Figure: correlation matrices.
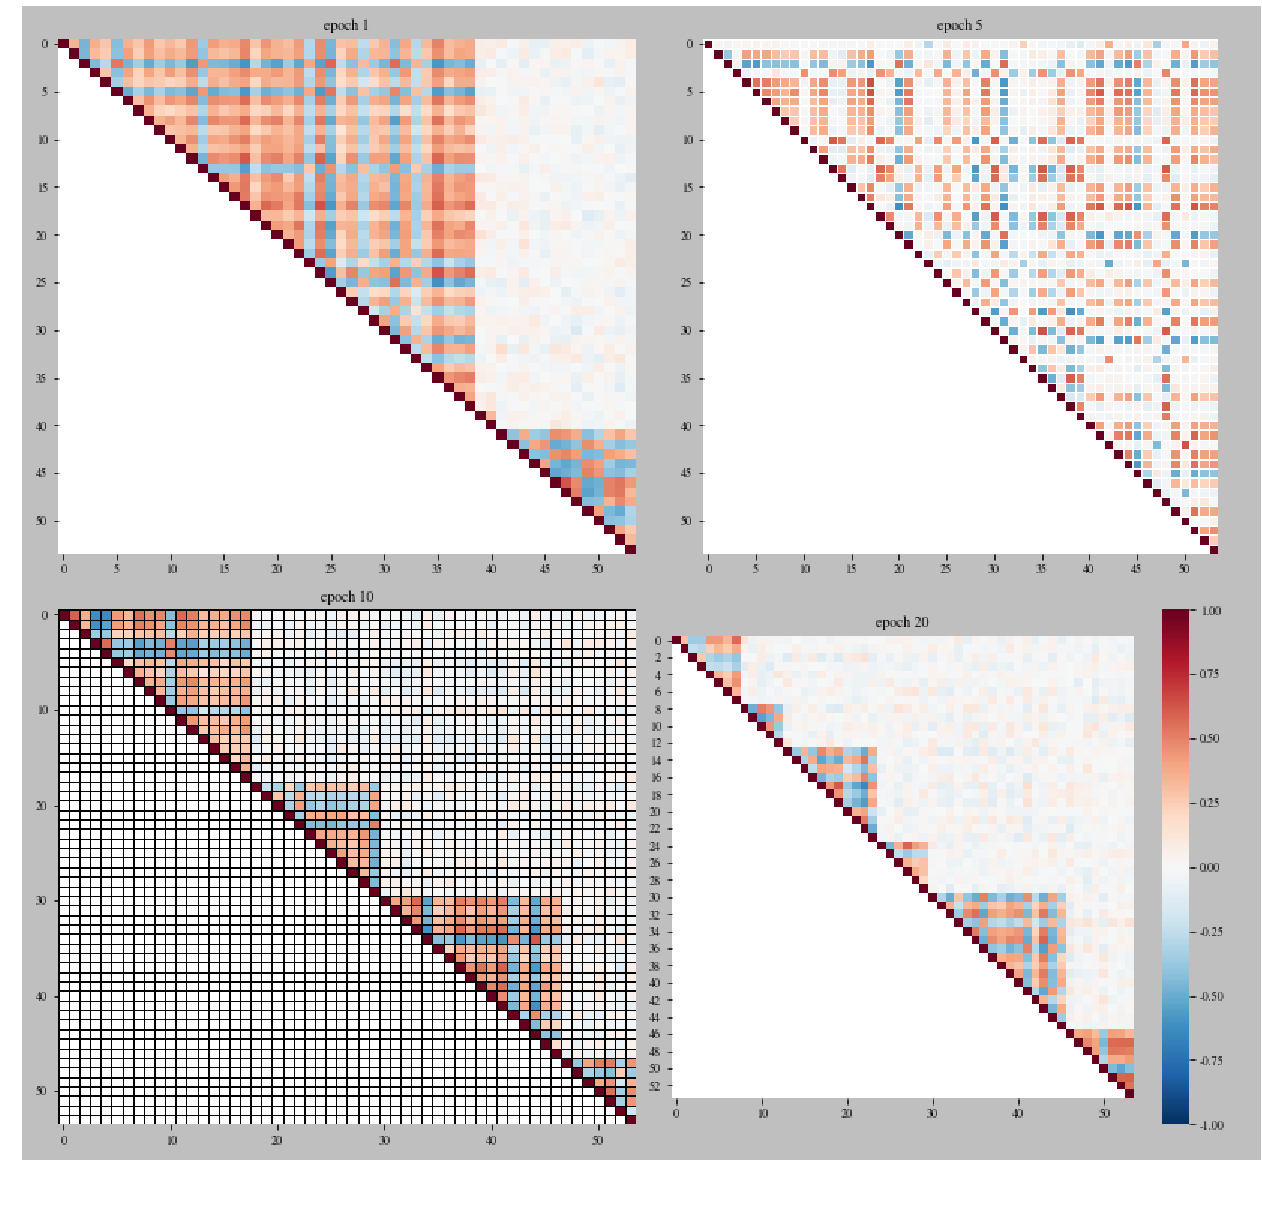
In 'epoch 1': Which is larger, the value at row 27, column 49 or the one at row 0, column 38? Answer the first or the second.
the second
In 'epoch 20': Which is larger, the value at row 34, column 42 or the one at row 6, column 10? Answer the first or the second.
the first
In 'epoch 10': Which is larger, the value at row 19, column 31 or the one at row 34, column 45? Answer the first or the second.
the first
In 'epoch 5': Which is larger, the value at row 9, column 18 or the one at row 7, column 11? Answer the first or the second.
the second
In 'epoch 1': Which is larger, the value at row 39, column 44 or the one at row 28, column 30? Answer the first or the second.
the first
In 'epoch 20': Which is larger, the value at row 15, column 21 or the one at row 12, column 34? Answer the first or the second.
the second
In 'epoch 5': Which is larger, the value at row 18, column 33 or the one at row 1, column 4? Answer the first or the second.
the second
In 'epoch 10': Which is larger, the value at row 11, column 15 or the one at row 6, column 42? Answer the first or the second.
the first
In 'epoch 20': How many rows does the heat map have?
54
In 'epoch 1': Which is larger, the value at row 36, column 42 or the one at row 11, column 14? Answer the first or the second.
the second
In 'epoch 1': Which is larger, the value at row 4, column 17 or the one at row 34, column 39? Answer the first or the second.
the first
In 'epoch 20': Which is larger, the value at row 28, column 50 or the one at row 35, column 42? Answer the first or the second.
the second
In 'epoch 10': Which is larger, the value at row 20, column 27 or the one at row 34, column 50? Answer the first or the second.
the second
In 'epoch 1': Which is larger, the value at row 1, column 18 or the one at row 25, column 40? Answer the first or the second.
the first
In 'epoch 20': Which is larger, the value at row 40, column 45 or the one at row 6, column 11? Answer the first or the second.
the first
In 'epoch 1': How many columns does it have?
54
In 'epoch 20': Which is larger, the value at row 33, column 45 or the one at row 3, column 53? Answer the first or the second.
the second
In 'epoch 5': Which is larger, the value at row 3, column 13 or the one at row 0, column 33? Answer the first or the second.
the first
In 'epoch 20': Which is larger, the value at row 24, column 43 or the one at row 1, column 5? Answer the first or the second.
the second
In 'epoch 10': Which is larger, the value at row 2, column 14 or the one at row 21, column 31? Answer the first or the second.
the first
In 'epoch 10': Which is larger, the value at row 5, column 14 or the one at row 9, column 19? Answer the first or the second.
the first
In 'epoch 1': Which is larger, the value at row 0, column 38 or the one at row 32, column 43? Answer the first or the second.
the first
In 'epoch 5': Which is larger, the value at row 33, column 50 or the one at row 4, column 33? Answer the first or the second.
the first
